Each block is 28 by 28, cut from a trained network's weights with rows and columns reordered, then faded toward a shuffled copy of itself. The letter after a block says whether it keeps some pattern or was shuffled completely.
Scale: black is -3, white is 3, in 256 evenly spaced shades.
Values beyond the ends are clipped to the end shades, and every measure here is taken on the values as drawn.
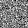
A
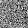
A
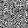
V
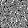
A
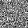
V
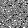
A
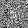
V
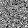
A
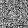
A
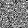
V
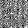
V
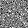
A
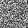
A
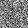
A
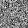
A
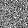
A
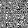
V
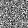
A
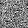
A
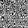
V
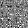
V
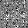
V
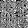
V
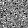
A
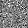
A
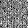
V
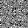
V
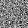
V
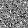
A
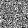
A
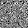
V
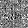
V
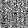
V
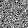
A
